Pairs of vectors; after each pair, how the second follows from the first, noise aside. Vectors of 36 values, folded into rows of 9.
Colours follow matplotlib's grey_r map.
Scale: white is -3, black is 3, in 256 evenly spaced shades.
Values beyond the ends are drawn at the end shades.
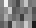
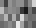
shuffled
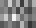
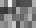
shuffled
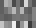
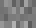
shrunk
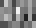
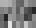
shuffled
